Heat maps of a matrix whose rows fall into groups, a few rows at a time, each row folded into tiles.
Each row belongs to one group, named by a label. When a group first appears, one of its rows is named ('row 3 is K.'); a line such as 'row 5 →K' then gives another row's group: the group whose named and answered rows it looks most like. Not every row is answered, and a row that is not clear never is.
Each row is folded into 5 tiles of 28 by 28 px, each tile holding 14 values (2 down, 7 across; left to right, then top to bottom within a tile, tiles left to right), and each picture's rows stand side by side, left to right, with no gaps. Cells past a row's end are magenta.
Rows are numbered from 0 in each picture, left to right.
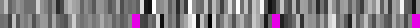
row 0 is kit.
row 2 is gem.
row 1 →gem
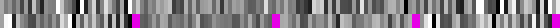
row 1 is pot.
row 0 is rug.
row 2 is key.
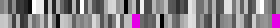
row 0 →key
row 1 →gem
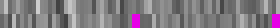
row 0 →kit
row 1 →pot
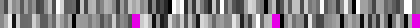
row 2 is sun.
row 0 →rug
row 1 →key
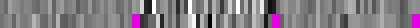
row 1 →gem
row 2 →kit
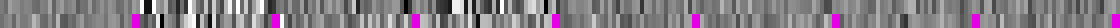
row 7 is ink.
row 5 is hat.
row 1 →gem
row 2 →hat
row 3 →key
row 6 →kit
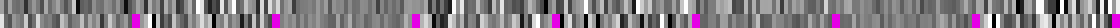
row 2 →ink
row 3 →key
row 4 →sun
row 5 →pot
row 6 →pot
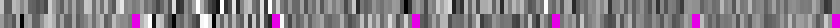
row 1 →rug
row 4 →ink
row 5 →hat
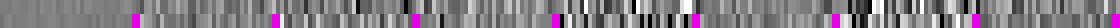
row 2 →hat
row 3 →gem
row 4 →sun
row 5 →hat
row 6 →key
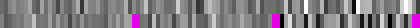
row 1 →kit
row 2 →sun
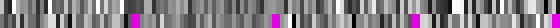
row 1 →ink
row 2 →rug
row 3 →key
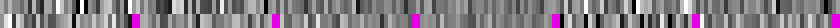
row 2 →hat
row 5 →hat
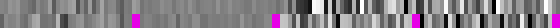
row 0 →kit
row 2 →key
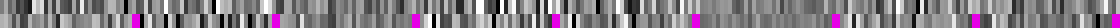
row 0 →key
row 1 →sun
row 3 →rug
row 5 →pot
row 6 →rug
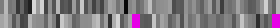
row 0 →key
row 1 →pot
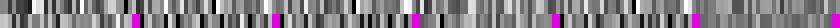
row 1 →sun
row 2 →sun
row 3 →gem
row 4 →sun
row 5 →pot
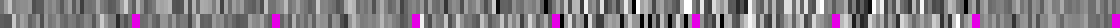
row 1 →pot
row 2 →kit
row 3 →hat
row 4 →sun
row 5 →gem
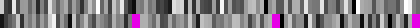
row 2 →sun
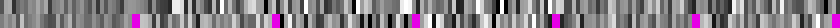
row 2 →sun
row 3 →rug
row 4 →gem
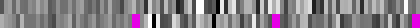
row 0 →ink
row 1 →rug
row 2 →pot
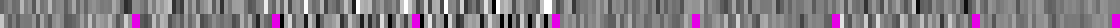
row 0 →hat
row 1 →pot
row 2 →sun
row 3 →sun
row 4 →ink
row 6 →hat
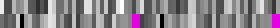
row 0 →gem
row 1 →gem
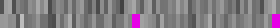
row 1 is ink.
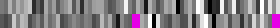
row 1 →rug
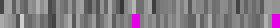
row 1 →ink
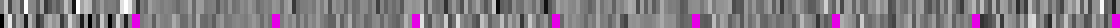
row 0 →sun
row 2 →ink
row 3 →hat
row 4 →kit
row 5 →pot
